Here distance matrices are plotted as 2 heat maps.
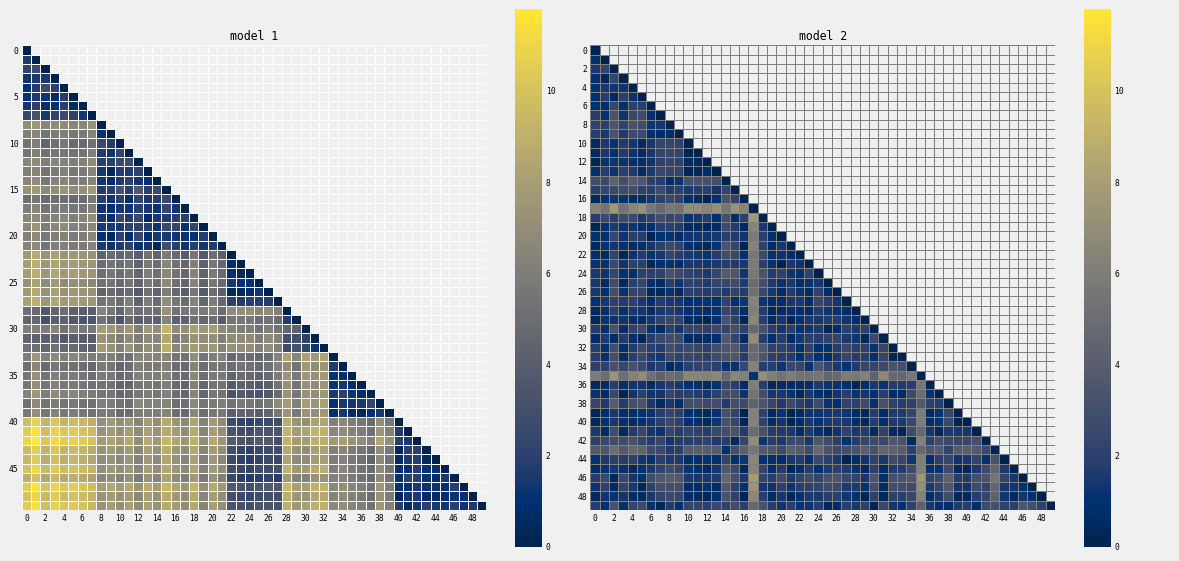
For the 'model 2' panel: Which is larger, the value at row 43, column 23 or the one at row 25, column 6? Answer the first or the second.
the first
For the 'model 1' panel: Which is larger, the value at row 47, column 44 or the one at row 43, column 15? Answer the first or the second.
the second
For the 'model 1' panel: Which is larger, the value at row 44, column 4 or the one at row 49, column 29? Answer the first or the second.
the first
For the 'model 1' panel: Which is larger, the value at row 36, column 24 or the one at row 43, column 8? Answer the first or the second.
the second
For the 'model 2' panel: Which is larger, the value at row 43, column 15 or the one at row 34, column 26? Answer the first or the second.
the first
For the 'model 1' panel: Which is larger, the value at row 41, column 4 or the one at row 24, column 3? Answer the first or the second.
the first
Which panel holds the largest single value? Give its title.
model 1
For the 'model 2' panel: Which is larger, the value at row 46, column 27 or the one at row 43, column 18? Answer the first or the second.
the second
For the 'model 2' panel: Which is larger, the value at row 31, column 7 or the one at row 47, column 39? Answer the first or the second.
the first
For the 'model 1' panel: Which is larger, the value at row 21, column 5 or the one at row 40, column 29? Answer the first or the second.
the second
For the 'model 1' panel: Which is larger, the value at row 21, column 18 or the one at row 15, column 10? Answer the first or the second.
the second
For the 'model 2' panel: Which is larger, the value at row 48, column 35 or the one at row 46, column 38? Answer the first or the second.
the first
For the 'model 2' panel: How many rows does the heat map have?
50
